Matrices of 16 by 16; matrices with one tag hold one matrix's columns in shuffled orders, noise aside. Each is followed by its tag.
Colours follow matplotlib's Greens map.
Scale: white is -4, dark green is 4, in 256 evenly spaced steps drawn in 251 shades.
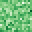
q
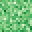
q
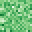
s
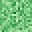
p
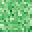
q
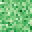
q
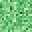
p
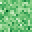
q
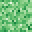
q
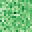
p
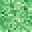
p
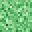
s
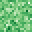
q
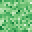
q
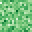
q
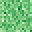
p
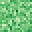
q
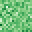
s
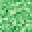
q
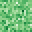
q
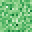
s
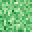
q
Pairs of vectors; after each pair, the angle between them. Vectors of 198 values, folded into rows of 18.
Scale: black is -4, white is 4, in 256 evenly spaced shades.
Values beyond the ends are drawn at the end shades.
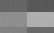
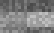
nearly parallel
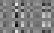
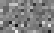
partly aligned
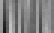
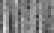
nearly opposite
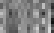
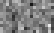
partly aligned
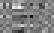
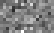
partly opposed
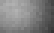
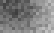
nearly opposite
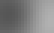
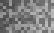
partly aligned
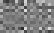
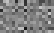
nearly opposite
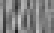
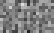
partly aligned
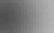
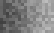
nearly parallel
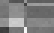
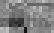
nearly opposite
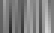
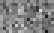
partly opposed
